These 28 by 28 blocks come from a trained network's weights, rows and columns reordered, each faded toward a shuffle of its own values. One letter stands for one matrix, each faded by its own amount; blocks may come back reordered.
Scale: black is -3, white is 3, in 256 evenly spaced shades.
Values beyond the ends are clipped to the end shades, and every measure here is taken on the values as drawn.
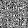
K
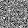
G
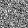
G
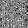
K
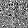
K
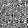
K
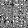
K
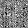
K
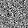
G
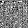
K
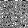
K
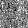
K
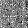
K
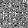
K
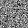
G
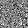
G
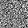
G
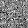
K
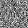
G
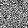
G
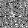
K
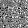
K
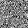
G
